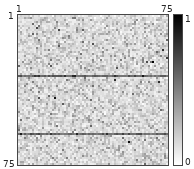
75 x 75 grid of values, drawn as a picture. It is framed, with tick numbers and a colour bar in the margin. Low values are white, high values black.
Rows 31 and 60 differ from the rows beside them. On average the colour sits 20% of the way up the scale. The values are skewed, with a long tail toward high values.
